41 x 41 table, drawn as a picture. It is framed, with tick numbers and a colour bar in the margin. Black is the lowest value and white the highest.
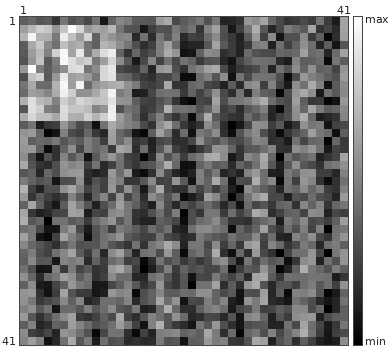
Stripes: upright, repeating 7 times. Mirror symmetry: none. Odd patch: higher, in the top left. Ninth with the highest average: top left.
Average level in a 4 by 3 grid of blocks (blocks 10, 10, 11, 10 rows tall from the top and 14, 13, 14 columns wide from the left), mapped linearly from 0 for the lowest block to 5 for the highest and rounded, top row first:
501
301
101
100
